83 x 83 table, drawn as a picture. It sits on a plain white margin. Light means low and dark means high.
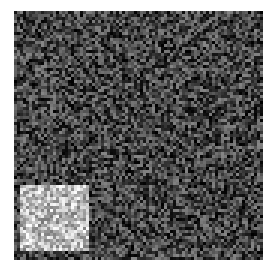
Neither half mirrors the other. On average the colour sits 70% of the way up the scale. The ninth with the lowest average is the bottom left. No regular stripes run through it. In the bottom left lies a patch that is lower than the rest.
